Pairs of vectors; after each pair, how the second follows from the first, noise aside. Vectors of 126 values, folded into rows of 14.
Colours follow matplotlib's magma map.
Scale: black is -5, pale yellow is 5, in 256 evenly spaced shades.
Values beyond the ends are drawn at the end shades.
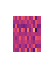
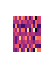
scaled up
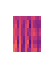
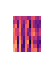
scaled up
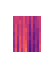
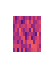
shuffled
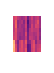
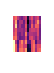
scaled up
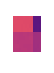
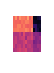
scaled up
